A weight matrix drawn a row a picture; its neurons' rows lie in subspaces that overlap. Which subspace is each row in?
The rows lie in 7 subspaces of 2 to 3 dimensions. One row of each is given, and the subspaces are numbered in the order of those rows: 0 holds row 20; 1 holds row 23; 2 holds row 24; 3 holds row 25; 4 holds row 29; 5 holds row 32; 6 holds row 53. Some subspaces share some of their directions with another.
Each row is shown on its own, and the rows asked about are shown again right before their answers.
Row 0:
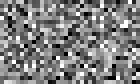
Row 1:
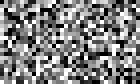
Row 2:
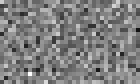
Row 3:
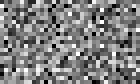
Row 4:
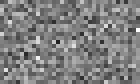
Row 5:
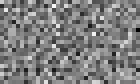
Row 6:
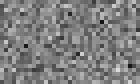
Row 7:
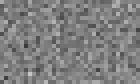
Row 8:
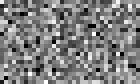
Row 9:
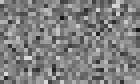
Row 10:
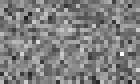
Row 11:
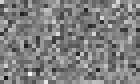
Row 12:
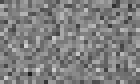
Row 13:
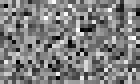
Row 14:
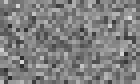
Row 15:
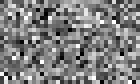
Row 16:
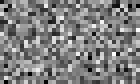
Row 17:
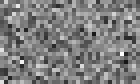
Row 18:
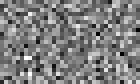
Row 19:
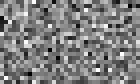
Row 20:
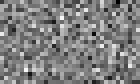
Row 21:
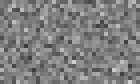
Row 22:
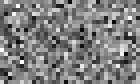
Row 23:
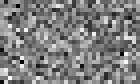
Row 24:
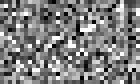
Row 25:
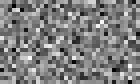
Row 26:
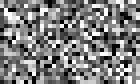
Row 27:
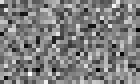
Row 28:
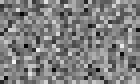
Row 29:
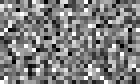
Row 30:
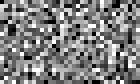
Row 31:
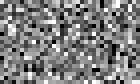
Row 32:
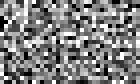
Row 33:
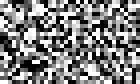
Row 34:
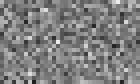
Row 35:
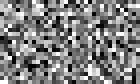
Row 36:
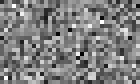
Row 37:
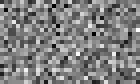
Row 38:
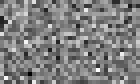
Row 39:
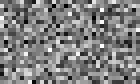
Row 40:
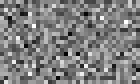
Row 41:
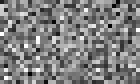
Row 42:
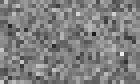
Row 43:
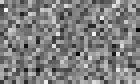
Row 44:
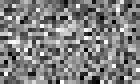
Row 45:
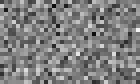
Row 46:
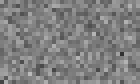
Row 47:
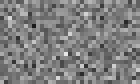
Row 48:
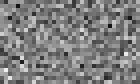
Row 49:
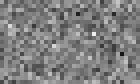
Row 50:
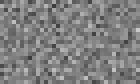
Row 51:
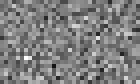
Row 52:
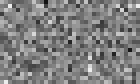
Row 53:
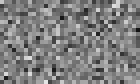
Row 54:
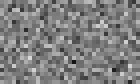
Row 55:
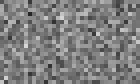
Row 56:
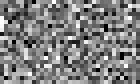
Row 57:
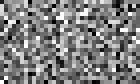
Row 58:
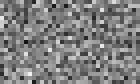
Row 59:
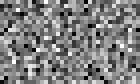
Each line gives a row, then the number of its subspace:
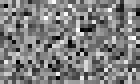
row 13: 2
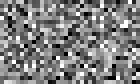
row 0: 0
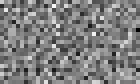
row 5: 3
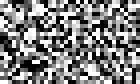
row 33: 4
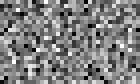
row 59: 4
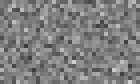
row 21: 3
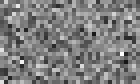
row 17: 1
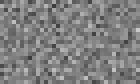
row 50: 3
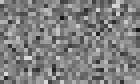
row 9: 6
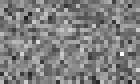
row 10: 6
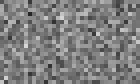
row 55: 2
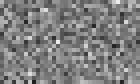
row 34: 5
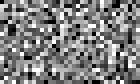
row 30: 0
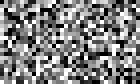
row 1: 5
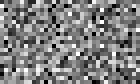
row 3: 3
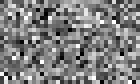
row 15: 6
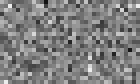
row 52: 4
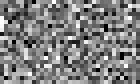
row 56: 5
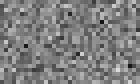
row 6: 3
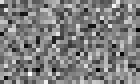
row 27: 2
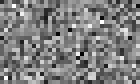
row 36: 6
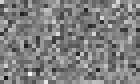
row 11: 6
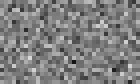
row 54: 3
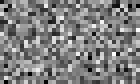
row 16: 4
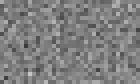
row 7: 2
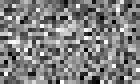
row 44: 6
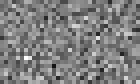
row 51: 6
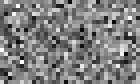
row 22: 1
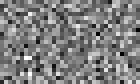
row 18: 6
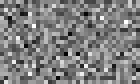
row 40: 0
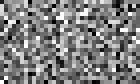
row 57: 2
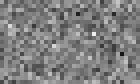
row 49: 0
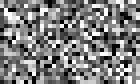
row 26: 5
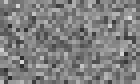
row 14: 1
